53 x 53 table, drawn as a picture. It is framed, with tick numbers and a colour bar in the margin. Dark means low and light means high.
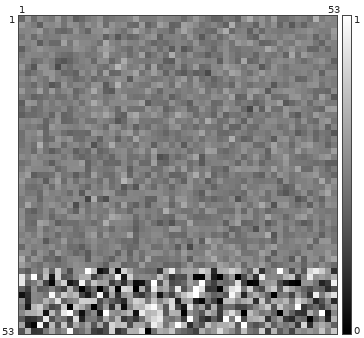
The distribution is heavy-tailed on both sides. There is no overall slope. The top part is calmer, up to a seam about 80% of the way down. The grain is fine, like static. There are no regular stripes.
